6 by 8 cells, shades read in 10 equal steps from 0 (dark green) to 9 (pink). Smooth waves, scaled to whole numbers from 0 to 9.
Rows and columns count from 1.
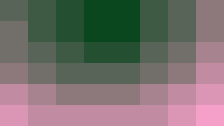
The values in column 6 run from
2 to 7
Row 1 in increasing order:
0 0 1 2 2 3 3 5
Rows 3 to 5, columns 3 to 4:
2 1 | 3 3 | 5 5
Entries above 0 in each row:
6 6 8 8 8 8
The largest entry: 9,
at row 6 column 8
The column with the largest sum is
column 8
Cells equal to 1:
4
